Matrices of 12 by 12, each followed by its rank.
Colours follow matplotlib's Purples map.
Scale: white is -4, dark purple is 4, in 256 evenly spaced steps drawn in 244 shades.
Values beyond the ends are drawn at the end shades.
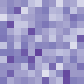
full rank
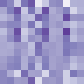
two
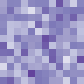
full rank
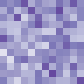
full rank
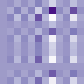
one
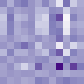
two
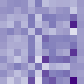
two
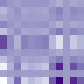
one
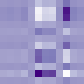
one
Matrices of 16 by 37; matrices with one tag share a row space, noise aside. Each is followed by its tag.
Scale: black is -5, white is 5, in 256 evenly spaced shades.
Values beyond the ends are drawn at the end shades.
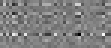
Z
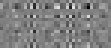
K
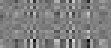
K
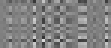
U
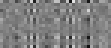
K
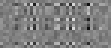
K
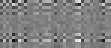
Z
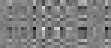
U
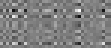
Z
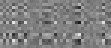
Z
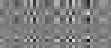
K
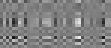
Z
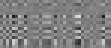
Z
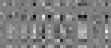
U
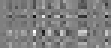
U
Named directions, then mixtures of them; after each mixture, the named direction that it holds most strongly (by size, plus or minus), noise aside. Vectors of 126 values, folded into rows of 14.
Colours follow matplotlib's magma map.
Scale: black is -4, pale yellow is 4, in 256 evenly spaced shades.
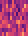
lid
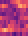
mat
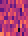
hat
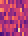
hat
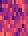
hat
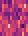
lid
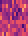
lid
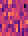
hat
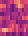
mat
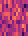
lid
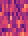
lid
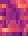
mat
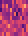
lid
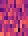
hat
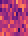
hat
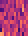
hat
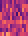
lid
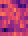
mat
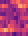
mat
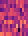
hat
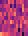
hat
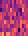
hat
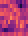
mat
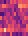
mat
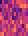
hat
